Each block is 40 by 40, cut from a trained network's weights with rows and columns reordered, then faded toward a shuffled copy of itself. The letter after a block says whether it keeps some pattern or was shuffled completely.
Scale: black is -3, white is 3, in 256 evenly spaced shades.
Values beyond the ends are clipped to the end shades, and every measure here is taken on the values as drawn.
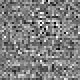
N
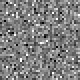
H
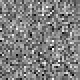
N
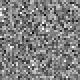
H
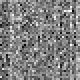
N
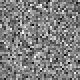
H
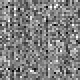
N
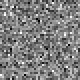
H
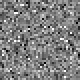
H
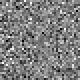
H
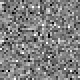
H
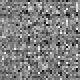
N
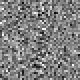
N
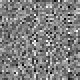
N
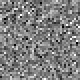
H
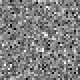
H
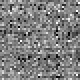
N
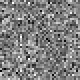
N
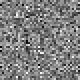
N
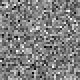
H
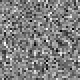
N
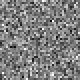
H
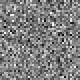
N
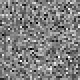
H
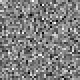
H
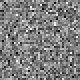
H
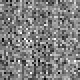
N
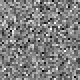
H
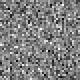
H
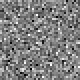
H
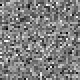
H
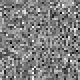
N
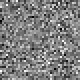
N
